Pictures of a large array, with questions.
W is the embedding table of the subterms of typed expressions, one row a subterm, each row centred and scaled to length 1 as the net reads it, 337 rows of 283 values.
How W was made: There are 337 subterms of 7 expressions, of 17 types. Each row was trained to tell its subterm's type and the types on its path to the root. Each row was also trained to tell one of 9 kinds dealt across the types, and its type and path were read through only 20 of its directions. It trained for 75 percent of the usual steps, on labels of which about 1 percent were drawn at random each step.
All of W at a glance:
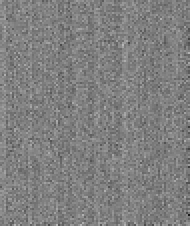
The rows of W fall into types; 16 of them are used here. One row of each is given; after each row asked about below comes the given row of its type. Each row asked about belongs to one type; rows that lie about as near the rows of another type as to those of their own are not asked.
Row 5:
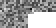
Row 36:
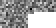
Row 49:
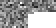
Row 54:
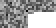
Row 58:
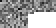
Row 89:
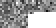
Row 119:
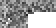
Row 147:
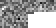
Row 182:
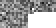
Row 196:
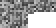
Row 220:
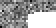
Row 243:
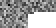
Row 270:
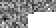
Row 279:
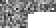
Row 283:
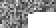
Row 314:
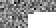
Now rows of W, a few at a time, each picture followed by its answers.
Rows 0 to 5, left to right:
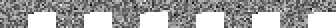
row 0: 196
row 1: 314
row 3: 5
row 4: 243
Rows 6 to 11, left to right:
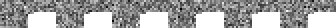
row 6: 5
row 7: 283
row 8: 147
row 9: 49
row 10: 270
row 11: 54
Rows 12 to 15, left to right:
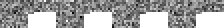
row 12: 54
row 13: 36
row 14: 89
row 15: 58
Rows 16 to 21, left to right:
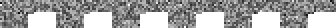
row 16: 119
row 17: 54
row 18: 220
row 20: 147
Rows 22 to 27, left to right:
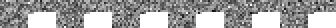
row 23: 5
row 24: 314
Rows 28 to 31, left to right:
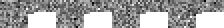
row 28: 36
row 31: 279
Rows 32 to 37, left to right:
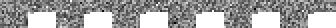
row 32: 54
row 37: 243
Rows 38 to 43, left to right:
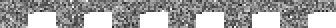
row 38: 49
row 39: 283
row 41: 182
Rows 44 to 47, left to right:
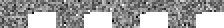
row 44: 58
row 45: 119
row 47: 182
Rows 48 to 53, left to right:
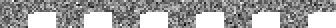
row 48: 243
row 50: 119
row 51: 220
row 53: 54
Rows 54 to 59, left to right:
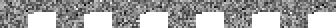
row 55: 279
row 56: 36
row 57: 220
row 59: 36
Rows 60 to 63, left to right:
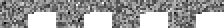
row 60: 119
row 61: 283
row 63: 182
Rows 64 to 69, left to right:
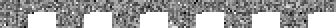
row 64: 279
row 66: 243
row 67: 182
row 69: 270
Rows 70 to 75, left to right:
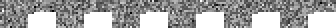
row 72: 36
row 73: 36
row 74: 54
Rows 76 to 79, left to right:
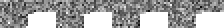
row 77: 54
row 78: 5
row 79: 89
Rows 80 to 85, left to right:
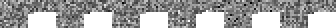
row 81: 54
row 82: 5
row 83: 279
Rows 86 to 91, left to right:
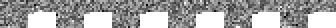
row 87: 5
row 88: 58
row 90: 119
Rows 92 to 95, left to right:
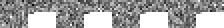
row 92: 89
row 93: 314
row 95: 283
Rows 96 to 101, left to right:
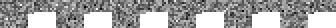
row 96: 89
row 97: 58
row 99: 279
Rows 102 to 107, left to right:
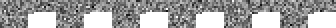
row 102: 58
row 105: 54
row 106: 119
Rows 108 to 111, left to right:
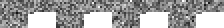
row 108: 182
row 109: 314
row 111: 182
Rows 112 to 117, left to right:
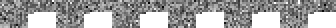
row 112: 89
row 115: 54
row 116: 89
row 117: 58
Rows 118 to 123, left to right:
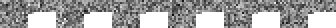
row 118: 58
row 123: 196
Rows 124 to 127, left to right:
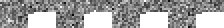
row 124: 243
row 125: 283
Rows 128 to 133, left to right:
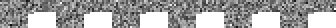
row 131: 49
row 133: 279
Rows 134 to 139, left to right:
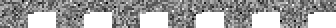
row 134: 314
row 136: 54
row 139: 58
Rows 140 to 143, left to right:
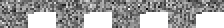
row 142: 220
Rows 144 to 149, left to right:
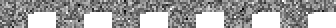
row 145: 220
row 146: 279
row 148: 119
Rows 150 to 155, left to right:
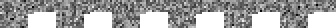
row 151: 36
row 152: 49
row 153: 270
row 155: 283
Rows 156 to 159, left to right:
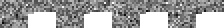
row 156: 49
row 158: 314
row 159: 58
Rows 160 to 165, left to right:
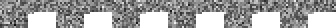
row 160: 54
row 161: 243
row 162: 49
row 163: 182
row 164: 220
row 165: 49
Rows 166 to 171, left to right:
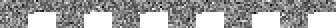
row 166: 58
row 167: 36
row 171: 89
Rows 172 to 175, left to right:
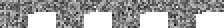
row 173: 89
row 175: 279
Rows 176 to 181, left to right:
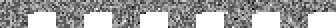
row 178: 196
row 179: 147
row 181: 279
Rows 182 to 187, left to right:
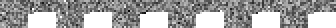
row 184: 54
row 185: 54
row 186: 54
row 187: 54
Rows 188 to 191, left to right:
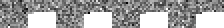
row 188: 49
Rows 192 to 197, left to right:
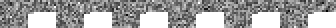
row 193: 314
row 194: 89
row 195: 220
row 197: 314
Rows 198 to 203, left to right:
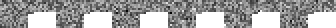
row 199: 36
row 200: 314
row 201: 283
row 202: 314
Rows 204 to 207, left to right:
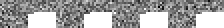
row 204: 314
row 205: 119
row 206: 147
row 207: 283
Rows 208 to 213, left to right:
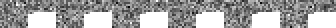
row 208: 89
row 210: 279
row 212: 243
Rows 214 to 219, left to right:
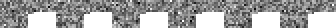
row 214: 283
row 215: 58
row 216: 270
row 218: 36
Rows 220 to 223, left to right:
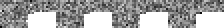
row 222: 58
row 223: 314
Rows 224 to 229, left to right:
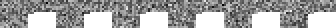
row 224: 243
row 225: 314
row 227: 89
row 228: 5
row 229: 36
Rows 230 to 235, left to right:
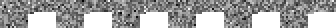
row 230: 182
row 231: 49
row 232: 36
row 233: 89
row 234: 119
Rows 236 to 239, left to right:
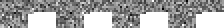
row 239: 119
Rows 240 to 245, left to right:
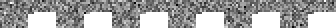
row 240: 243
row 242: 283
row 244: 270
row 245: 314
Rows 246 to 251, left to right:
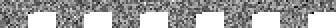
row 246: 270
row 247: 182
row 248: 283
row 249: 243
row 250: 182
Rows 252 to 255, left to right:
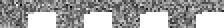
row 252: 89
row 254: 58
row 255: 119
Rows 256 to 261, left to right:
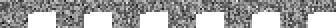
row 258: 243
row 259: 220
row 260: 49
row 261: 182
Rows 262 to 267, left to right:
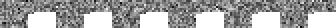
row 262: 119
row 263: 243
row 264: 119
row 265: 49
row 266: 54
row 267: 89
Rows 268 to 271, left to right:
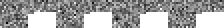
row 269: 182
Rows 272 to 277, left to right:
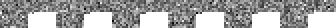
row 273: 58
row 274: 314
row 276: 196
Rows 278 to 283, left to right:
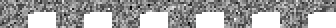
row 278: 196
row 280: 283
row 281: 147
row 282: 89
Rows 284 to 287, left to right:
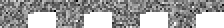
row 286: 314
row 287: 196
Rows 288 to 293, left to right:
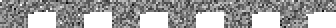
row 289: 147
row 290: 243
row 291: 54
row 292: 196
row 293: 58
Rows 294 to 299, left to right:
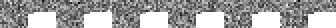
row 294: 283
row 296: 279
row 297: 283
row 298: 196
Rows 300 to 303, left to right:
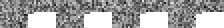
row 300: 182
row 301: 119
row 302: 89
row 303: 36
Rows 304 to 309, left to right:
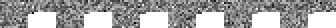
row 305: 314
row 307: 196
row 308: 283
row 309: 196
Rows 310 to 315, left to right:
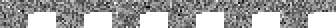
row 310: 182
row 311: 49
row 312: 196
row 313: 314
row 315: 5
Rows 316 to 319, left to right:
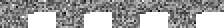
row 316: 147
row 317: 279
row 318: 58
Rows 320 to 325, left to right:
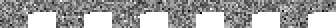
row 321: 58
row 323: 89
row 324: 182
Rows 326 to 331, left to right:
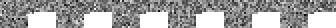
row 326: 58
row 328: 270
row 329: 147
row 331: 182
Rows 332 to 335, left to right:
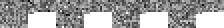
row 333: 5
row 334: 89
